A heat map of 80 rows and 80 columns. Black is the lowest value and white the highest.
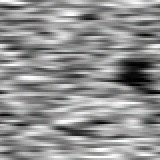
Dips: one, in the middle right. Slope: none. Mirror symmetry: none. Grain: streaks across. Ninth with the lowest average: middle right.
